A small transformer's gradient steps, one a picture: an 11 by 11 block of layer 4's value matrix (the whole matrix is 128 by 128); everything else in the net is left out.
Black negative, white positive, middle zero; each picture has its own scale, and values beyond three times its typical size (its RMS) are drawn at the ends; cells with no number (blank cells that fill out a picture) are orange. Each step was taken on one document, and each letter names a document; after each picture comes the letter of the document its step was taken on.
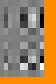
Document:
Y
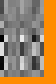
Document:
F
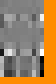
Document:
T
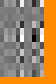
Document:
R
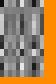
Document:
F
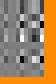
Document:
R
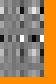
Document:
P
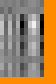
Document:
P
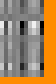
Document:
P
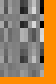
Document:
Y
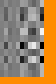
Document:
Y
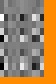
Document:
F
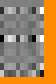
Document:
T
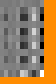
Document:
Y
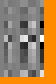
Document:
Y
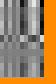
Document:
P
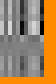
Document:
P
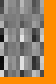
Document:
F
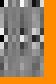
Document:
F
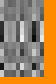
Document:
F
